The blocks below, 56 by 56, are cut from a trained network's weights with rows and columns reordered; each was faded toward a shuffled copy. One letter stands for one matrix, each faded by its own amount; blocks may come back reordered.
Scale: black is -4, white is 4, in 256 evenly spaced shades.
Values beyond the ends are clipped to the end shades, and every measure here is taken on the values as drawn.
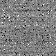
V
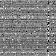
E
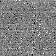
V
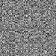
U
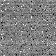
V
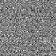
U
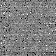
V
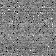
V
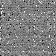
V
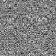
U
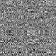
U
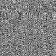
U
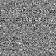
U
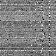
E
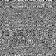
U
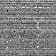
E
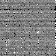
E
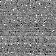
V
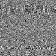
U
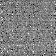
V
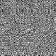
U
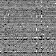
E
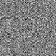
U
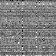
E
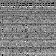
E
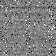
V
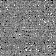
V
